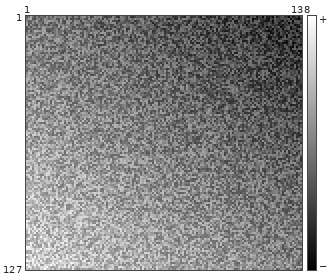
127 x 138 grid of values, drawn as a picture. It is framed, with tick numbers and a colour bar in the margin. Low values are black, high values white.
The ninth with the highest average is the bottom left. The grain is fine, like static. The top right is the ninth with the lowest average. No single row or column stands out from its neighbours. The halves do not mirror each other. On average the colour sits 50% of the way up the scale. No regular stripes run through it. The field climbs toward the bottom left.
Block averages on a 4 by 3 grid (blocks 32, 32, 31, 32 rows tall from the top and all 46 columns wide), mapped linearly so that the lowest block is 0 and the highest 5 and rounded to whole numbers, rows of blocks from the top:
2 1 0 | 3 2 1 | 4 3 2 | 5 4 3
